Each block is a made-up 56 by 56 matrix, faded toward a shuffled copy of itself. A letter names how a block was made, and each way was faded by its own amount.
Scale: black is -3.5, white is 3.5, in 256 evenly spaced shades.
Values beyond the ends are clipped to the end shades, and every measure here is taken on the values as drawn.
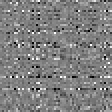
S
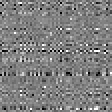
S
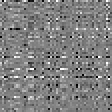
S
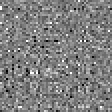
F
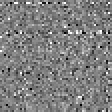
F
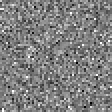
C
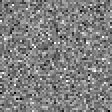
C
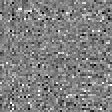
F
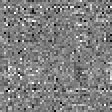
F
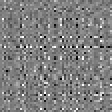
S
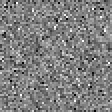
C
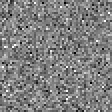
C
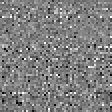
F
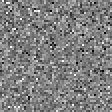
C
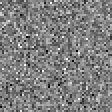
C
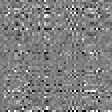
S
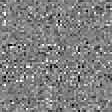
F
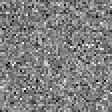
C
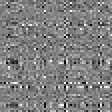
S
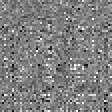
F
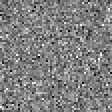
C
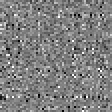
F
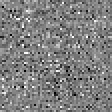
F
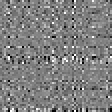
S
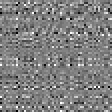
S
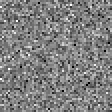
C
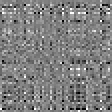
S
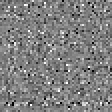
F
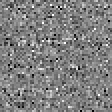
F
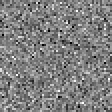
C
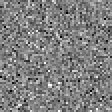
C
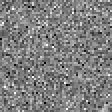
C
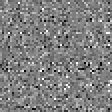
F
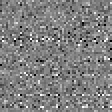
F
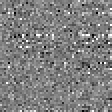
F
